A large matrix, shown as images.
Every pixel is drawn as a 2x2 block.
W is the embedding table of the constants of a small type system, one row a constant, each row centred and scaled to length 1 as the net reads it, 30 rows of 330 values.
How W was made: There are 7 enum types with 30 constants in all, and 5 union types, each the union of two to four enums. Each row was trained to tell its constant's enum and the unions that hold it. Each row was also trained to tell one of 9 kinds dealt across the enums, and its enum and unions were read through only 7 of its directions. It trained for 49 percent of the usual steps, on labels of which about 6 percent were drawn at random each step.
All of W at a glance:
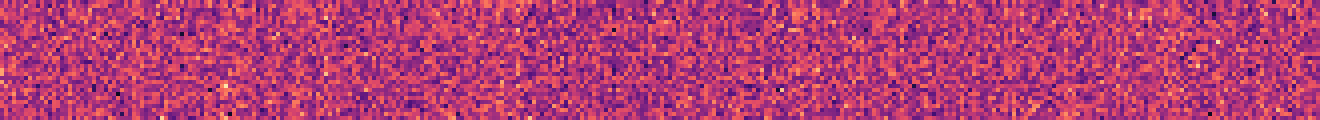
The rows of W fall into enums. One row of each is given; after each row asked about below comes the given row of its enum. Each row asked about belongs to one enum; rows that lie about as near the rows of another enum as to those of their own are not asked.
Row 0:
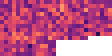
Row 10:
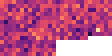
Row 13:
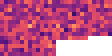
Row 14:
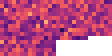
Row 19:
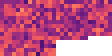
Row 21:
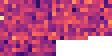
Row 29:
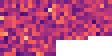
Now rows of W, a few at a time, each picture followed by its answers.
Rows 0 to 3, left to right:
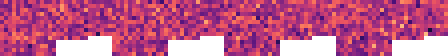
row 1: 0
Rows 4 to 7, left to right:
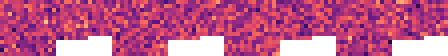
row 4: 10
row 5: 29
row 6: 13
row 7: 0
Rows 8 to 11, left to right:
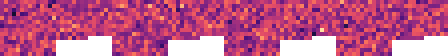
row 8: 29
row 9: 14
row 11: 19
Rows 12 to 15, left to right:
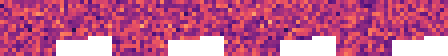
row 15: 14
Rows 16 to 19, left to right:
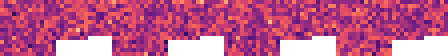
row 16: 10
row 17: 10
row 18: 14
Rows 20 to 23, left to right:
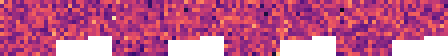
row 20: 13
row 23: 14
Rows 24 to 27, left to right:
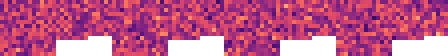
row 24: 0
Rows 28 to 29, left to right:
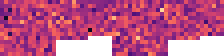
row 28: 0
